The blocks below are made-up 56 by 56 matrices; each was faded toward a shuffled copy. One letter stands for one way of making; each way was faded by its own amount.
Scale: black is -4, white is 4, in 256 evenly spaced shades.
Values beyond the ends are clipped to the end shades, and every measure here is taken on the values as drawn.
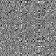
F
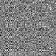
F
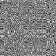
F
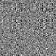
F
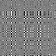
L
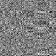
F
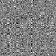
F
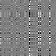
L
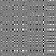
L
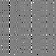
L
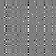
L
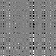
L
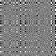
L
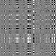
L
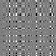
L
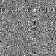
F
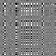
L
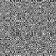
F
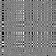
L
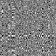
F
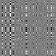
L
